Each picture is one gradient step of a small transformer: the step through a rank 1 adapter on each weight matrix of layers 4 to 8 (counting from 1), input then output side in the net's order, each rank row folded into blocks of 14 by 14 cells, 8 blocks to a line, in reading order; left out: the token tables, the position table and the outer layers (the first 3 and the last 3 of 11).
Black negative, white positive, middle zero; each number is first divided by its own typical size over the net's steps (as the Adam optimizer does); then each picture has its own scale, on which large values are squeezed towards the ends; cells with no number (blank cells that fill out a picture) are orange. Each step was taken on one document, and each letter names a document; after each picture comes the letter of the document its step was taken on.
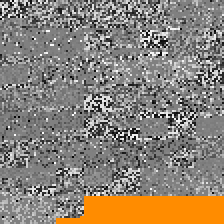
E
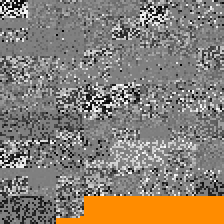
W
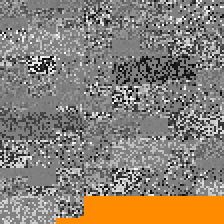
W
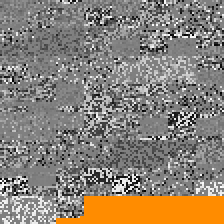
W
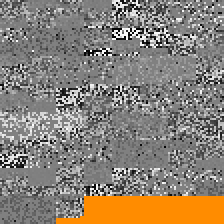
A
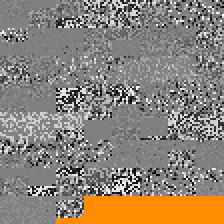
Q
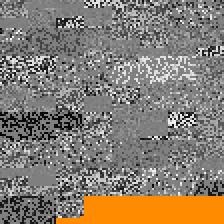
A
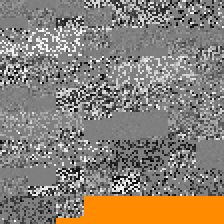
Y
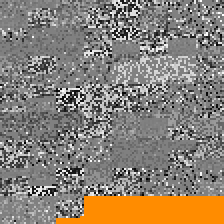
Q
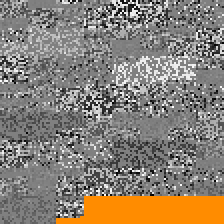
W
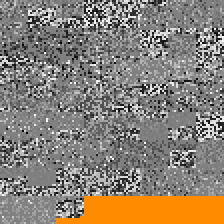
E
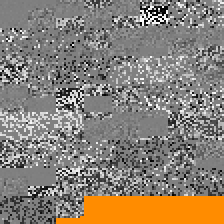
Y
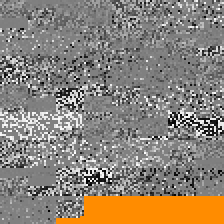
Y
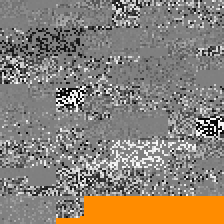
Y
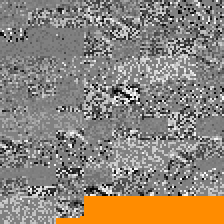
Q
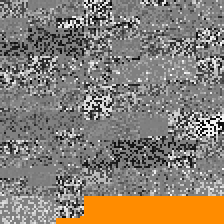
E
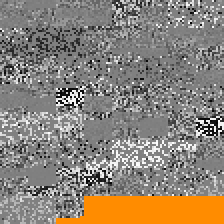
Y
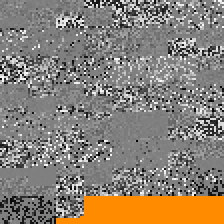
Y
